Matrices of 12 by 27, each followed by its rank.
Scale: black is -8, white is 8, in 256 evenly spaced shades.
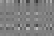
one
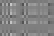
one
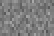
full rank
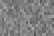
full rank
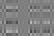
one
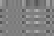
one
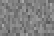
full rank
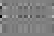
one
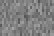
full rank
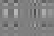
one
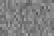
full rank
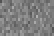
full rank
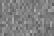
full rank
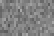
full rank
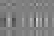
one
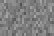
full rank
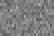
full rank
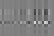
one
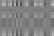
one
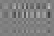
one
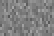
full rank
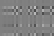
one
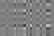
one
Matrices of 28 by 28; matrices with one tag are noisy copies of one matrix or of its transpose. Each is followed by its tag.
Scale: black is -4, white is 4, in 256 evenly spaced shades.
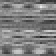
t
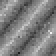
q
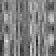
t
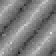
q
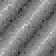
q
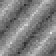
q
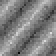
q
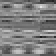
t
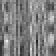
t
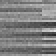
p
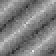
q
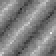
q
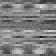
t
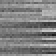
p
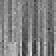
p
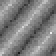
q
